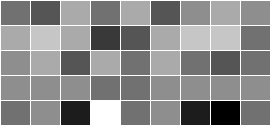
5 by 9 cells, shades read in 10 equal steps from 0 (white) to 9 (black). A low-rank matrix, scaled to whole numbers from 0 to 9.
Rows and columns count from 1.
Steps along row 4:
same same up same down same same same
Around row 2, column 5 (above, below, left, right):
3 5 7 3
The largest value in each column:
5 6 8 7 6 6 8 9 5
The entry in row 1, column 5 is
3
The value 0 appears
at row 5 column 4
